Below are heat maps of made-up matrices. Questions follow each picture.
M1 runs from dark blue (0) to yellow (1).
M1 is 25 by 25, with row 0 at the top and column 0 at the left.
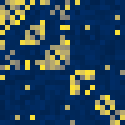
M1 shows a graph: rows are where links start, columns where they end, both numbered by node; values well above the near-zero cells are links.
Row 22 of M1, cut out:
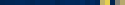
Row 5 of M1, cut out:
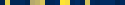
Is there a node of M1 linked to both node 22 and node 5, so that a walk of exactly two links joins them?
no
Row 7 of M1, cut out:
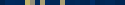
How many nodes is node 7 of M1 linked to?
4
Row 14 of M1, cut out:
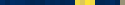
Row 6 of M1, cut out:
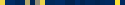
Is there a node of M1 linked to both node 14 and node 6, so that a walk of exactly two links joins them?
no
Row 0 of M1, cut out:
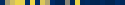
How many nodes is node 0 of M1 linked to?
9
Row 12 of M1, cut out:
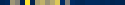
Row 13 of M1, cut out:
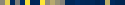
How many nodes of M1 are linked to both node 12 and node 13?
6
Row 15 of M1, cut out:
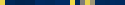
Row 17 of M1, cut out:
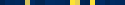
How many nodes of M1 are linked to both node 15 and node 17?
2
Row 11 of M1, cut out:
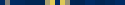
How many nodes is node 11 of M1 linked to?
5
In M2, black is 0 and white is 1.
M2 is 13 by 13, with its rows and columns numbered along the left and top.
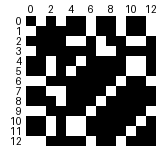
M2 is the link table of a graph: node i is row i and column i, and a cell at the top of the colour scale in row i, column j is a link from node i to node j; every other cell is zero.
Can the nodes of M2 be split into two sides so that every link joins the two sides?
no
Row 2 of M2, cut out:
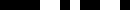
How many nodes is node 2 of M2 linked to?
5
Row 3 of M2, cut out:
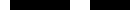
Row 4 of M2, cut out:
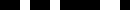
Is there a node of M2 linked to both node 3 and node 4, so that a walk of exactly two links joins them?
no
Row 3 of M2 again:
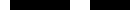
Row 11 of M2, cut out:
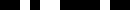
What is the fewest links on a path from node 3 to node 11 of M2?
3
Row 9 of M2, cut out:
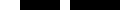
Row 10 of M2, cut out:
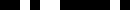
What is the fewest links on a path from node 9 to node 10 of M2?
5
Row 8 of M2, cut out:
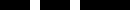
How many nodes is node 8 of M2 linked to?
2
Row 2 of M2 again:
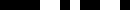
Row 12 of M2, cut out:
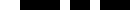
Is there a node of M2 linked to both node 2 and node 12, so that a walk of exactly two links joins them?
no
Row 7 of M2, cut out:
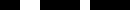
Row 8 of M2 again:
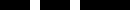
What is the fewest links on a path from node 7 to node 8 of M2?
1
